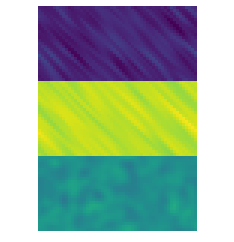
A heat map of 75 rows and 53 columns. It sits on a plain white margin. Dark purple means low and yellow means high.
It is made of 3 by 1 panels. Panel 1,1: very low, slanting down to the right, faint in contrast. Panel 2,1: very high, slanting down to the right, faint in contrast. Panel 3,1: middling, blotchy, faint in contrast.
